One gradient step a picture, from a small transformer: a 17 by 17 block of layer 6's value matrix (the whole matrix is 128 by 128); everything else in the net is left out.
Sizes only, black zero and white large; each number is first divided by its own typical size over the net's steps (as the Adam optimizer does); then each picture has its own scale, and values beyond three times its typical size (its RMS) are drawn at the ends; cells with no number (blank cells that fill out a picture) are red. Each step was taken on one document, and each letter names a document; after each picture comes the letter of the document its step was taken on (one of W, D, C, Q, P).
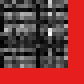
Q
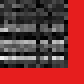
Q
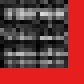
Q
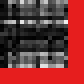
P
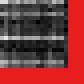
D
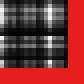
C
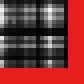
C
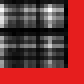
C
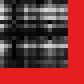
C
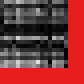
D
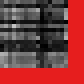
D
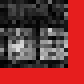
P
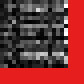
P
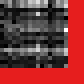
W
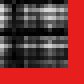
C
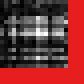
W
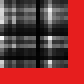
C
